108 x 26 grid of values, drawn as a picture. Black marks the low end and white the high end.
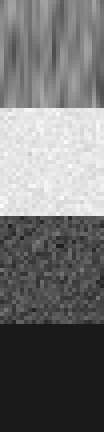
It is made of 4 by 1 panels. Panel 1,1: middling, streaked downward. Panel 2,1: very high, fine-grained, faint in contrast. Panel 3,1: low, fine-grained. Panel 4,1: very low, flat.
